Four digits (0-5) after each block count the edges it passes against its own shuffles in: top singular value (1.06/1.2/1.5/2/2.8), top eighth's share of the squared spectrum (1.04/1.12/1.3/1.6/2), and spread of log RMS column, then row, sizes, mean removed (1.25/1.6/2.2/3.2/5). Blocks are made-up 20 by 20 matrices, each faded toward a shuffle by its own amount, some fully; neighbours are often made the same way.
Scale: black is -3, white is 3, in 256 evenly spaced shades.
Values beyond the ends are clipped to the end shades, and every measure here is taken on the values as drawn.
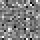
2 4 1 1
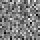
0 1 0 0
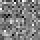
2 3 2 0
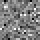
2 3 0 0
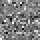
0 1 0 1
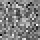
2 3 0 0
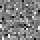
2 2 0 0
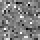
0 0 0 0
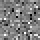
0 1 1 0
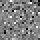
0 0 0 0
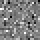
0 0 0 0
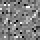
0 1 0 0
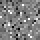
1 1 0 0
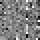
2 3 2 0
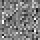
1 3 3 0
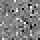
1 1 0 0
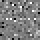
0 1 0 0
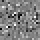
2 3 1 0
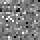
1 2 0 0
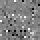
2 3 1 0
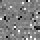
0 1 0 0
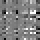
4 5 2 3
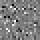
2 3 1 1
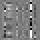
3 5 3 0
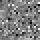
1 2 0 0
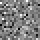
0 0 0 0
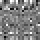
3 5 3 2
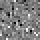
0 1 0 1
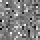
1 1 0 0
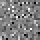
1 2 0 0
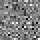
2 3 1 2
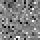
1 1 0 0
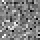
0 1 0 0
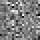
1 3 2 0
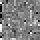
2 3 2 0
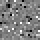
1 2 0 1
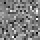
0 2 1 0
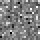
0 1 0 0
